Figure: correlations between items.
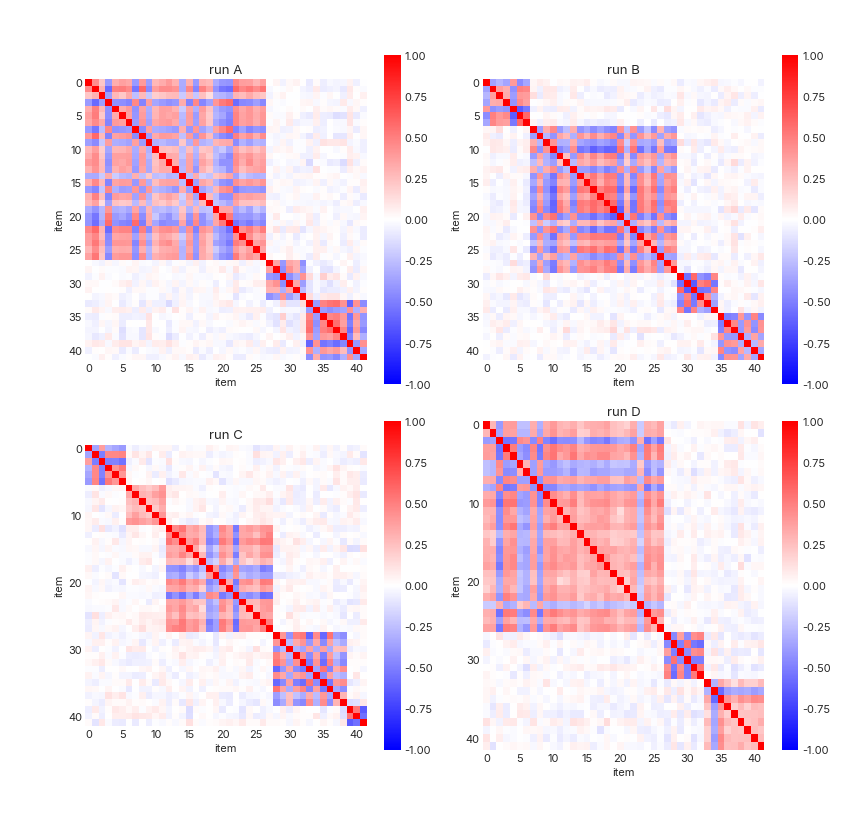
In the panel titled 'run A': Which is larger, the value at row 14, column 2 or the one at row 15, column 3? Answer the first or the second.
the first
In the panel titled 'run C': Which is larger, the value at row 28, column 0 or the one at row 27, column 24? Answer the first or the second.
the second
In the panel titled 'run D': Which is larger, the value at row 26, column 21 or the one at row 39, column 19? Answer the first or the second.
the first
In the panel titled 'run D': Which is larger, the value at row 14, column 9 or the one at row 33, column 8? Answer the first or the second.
the first
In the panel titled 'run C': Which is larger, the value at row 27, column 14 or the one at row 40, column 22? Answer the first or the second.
the first
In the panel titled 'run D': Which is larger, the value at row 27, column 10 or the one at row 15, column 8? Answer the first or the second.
the first
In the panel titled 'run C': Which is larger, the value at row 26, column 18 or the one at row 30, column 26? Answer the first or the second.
the second
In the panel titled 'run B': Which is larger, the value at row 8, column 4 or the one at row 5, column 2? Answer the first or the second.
the second
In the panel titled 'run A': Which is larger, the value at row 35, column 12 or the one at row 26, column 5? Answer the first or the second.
the second
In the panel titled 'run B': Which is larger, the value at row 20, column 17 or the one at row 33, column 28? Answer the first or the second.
the second
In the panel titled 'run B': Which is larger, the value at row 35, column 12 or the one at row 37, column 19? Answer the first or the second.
the second
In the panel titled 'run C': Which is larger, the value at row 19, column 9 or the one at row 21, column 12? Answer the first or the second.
the second
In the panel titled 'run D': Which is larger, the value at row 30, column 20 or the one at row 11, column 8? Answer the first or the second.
the first
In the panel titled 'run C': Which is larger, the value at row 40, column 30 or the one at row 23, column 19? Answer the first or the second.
the first
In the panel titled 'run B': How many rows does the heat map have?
42
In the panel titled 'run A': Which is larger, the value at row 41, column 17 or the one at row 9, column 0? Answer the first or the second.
the first
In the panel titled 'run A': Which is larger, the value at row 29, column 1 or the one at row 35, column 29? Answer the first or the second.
the second
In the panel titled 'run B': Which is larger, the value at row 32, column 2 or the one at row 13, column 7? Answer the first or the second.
the second
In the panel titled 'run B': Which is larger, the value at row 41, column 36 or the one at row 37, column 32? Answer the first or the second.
the first
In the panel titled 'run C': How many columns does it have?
42
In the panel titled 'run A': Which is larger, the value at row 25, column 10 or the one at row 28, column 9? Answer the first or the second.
the first
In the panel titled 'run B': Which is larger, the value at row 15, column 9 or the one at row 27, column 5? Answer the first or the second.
the second
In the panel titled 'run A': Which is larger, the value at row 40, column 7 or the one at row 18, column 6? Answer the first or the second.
the second
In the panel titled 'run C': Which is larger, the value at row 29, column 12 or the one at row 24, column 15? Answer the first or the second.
the second
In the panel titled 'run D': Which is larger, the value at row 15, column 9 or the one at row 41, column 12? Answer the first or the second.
the first
